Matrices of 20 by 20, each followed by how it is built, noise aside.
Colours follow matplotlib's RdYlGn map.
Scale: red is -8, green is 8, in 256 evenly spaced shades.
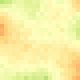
smooth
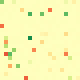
sparse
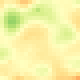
smooth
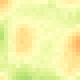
smooth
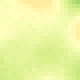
smooth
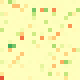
sparse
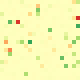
sparse
